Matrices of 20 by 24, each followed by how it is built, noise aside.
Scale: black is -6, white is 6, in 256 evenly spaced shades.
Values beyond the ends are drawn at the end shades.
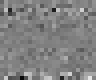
uneven rows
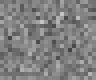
noise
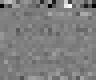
uneven rows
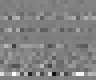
uneven rows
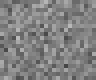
noise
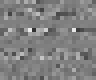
uneven rows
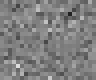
noise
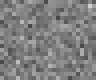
noise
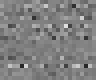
uneven rows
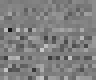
uneven rows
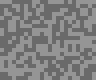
noise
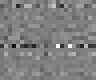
uneven rows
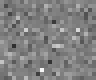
noise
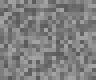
noise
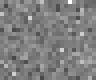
noise
